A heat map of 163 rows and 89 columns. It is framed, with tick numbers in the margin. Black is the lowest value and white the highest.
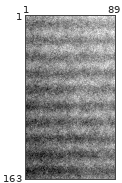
Stripes: horizontal, repeating 10 times. Ninth with the lowest average: bottom left. Histogram: bell-shaped. Ninth with the highest average: top right. Slope: up to the top right.
